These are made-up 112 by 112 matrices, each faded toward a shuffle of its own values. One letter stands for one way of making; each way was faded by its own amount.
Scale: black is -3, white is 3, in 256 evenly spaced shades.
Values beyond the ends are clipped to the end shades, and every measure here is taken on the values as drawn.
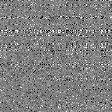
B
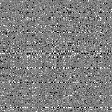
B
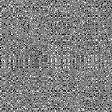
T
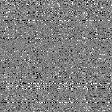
B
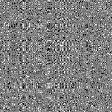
T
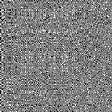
T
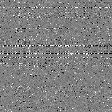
B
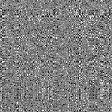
T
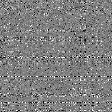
B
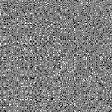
T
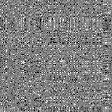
T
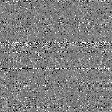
B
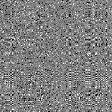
T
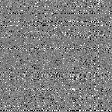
B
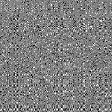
T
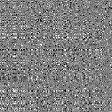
T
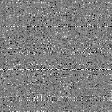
B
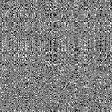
T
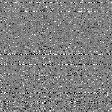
B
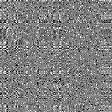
T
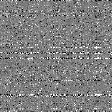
B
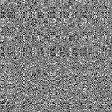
T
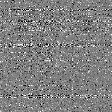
B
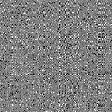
T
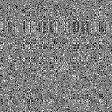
T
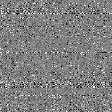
B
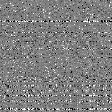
B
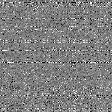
B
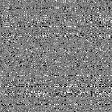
B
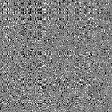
T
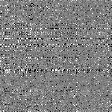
B
